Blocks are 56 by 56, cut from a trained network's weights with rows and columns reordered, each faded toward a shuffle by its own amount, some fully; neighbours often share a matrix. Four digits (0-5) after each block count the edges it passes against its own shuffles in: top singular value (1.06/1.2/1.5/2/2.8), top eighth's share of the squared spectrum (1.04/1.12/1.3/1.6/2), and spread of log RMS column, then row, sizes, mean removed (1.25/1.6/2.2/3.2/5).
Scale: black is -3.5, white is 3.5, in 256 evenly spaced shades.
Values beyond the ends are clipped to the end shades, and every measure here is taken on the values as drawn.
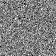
0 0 0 0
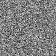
0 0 0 0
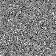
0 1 0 0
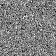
0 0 0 0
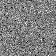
0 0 0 0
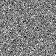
0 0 0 0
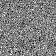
0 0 0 0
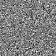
2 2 1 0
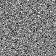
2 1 0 0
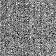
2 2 0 0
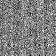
2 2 0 1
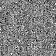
1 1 0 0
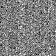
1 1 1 0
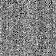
2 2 0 1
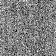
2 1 0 0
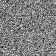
0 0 0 0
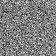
0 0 0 0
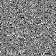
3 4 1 2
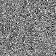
2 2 1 0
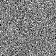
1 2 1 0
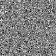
2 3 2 1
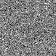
1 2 0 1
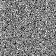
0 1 0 0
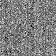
2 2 0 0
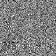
3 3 1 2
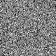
2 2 0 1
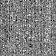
3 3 1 2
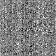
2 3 1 2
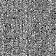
2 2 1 1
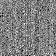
2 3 0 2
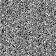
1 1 1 0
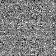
1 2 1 0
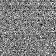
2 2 1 0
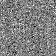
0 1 0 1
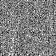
1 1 0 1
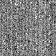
3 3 1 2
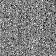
1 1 0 1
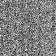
1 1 0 0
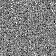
1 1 0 0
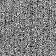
2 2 0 0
